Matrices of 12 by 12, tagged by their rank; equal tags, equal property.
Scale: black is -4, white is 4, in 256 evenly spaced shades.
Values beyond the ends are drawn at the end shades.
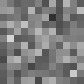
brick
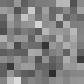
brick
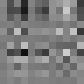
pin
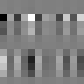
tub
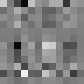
pin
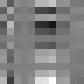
tub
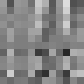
pin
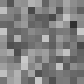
brick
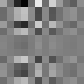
tub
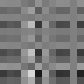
tub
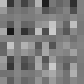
pin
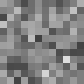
brick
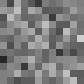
brick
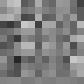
pin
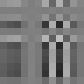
tub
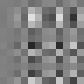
tub
